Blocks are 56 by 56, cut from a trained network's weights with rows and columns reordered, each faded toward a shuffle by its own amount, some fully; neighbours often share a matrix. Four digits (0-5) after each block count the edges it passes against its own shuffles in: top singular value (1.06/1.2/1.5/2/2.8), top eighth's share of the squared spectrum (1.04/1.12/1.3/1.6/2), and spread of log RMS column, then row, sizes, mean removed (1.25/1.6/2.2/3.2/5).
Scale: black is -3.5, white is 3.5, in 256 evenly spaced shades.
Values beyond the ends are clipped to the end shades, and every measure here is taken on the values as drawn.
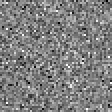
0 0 0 0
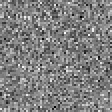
2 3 0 2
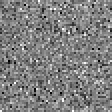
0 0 0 1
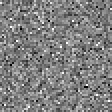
0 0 0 0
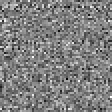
2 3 0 2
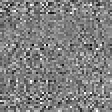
3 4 2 3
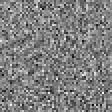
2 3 1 2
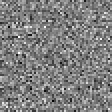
2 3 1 1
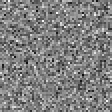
0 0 0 0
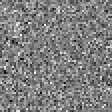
0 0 0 0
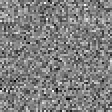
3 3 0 1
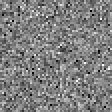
0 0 0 0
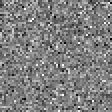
2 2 0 1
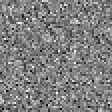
1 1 0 0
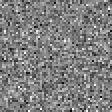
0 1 0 0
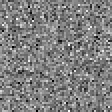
1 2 0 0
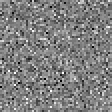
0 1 0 0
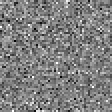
2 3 0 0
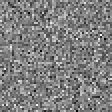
0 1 0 0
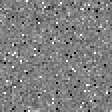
1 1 0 0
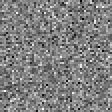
1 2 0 0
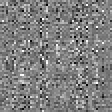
3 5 4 2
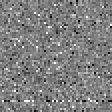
2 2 0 1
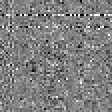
3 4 1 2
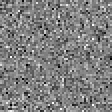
1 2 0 1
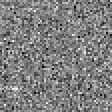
0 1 0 0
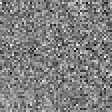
3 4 1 2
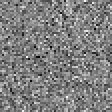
0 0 0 0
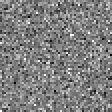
1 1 0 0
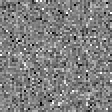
0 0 0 0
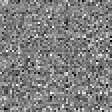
3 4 2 2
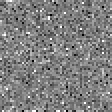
2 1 0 0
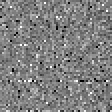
2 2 0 1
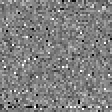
2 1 0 1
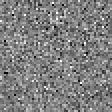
1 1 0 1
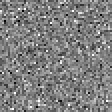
1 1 0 0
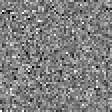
2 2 1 0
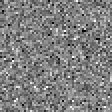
1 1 0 0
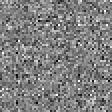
2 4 2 2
